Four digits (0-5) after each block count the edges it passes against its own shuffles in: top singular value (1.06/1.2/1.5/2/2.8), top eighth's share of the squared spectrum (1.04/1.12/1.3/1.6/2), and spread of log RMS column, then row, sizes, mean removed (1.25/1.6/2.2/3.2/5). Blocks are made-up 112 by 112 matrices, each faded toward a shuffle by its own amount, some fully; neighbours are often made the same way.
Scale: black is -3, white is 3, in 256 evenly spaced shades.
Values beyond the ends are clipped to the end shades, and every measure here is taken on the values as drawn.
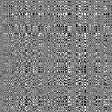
5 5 4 4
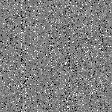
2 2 2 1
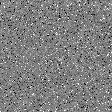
0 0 0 0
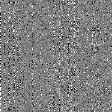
2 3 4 1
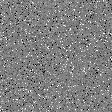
0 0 0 0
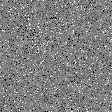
0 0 0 0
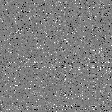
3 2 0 1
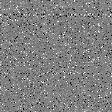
4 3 1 1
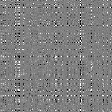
5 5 4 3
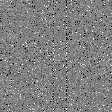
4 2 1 0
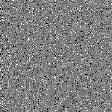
4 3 2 1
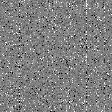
4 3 2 0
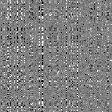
5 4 4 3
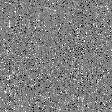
3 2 2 0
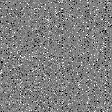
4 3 2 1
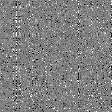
4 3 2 1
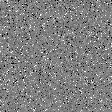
2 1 0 0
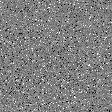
1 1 0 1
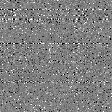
4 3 1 3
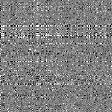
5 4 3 4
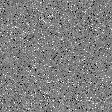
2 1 0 0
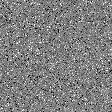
1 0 0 0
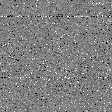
3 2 0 1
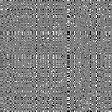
5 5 4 3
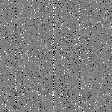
4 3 2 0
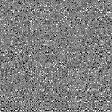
4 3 2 3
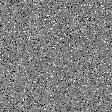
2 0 0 0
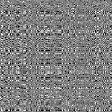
5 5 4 4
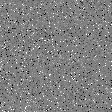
0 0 0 0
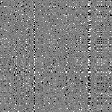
5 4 3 2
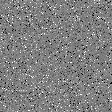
2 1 0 0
